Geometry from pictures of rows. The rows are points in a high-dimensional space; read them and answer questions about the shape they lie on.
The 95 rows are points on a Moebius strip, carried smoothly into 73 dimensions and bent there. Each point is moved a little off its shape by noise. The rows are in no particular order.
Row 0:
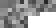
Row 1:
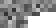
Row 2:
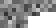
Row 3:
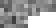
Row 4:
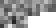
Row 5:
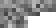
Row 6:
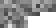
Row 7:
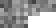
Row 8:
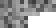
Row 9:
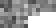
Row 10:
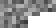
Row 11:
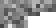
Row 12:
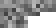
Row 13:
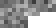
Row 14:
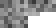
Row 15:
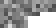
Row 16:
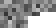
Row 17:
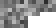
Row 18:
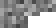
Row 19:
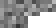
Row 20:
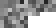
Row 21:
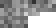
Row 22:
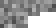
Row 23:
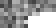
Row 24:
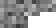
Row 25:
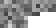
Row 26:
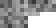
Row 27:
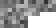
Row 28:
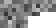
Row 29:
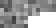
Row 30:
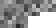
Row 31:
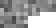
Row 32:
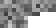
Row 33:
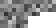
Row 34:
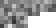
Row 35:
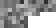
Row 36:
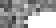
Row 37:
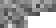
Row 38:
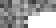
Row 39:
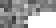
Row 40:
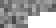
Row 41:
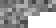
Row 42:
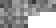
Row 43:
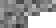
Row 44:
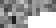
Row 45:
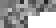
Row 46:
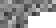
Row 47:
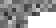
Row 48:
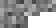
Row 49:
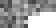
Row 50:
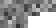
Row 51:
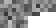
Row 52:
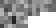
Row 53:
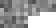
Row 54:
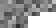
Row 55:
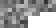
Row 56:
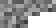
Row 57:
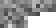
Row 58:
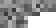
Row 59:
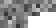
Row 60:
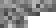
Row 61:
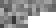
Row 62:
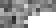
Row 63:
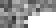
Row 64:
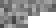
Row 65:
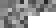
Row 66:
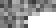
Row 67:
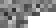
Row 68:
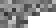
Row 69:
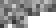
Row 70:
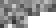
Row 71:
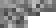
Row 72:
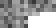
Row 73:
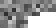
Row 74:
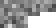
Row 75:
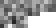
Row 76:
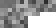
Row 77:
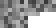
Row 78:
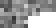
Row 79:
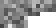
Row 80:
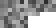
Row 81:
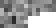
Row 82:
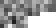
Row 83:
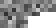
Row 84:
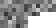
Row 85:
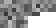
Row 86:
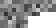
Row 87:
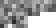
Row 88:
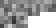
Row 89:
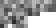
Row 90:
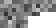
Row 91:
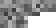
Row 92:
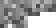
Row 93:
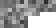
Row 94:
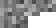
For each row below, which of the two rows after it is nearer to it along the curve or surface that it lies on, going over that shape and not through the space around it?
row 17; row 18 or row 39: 18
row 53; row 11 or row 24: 11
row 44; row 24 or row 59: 59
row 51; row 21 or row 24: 24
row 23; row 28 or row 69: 69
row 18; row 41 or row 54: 54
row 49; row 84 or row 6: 6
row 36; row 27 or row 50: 27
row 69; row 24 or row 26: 26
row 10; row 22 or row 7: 7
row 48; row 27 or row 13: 27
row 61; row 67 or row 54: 67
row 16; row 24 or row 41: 24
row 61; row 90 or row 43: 90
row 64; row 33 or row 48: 33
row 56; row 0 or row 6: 0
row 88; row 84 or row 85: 85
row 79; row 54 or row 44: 44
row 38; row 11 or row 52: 52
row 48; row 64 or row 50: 50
